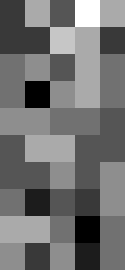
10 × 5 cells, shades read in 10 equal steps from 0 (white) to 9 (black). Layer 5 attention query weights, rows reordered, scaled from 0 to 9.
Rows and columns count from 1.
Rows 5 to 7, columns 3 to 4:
5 5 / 3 6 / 4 6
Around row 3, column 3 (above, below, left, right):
2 4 4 3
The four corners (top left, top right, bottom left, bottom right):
7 3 4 5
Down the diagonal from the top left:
7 7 6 3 6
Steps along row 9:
same up up down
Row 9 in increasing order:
3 3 5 5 9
